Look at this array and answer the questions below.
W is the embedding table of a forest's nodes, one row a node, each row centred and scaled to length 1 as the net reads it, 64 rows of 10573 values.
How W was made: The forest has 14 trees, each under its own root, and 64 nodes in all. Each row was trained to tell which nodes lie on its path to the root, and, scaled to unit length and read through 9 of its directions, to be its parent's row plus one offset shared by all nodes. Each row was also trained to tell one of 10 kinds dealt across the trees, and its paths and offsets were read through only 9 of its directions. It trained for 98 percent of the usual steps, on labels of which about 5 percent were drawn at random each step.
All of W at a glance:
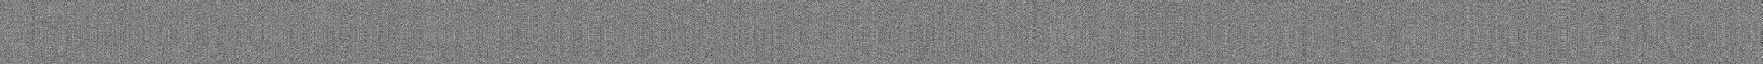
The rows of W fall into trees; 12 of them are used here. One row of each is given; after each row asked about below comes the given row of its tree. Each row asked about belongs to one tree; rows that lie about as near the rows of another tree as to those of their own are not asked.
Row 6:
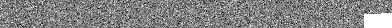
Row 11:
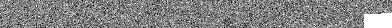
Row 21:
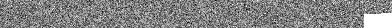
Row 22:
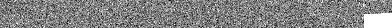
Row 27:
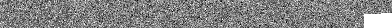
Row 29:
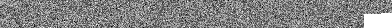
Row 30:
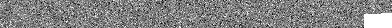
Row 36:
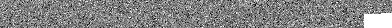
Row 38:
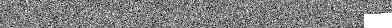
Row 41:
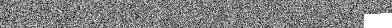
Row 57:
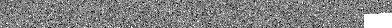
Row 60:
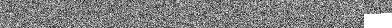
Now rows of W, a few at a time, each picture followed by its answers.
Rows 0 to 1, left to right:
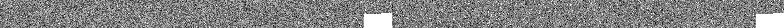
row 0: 21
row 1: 21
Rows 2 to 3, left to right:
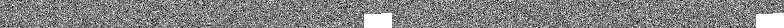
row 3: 57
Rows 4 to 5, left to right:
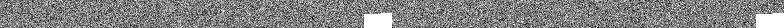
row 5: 57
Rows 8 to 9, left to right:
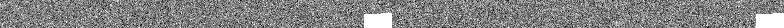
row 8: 30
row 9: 41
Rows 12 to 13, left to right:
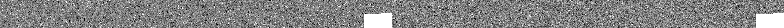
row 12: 57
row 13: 29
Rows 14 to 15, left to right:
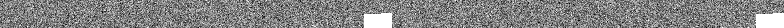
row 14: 6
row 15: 22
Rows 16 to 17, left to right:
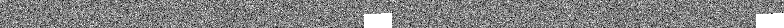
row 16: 36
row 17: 36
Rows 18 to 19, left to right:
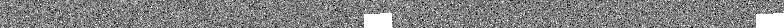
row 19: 29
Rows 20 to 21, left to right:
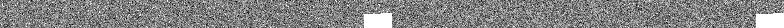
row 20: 22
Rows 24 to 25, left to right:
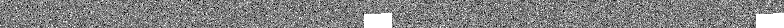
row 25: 60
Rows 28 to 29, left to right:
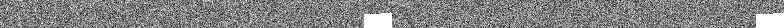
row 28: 41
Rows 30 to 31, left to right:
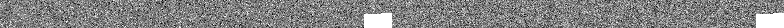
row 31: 38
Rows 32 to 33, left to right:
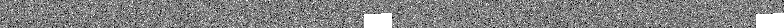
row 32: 6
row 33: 30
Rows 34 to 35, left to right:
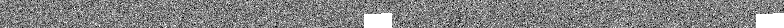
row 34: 36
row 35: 27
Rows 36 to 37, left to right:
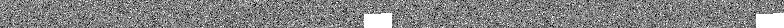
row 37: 38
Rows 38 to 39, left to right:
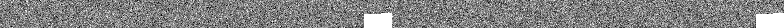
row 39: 30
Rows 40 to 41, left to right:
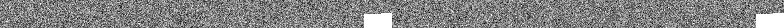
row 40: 6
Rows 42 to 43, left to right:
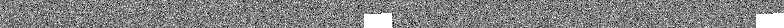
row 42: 6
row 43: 29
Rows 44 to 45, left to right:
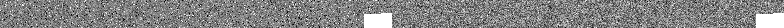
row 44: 27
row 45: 38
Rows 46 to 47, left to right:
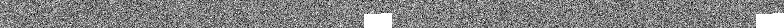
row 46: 60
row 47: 57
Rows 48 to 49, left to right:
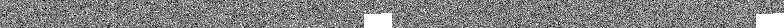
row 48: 29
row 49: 60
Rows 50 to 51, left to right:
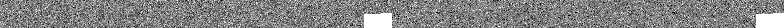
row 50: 27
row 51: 57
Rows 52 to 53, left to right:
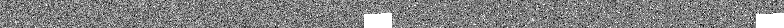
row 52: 30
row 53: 60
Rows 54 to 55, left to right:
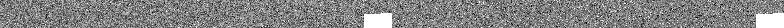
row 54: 27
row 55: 30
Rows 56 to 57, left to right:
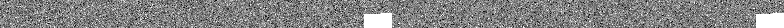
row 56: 22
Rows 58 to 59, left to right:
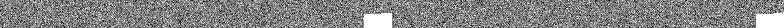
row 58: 21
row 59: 29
